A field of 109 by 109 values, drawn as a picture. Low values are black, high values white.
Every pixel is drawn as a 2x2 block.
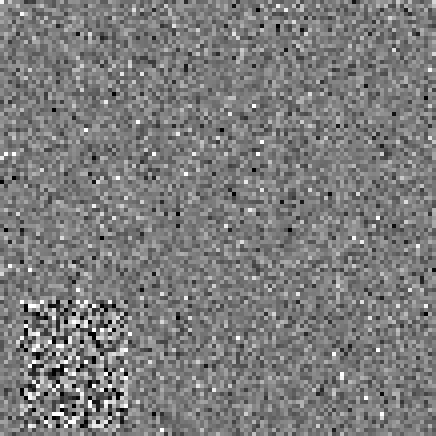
No regular stripes run through it. The halves do not mirror each other. Values change most from cell to cell in the bottom left. On average the colour sits 50% of the way up the scale. A few values lie far out on both sides of the bulk. In the bottom left lies a patch that is rougher than the rest.
